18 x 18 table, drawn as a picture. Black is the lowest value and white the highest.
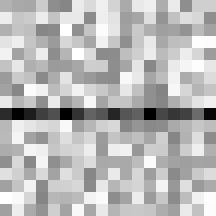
There is no overall slope. Overall the values sit about 70% of the way up the scale. The middle left is the roughest part. Row 10 differs from the rows beside it.
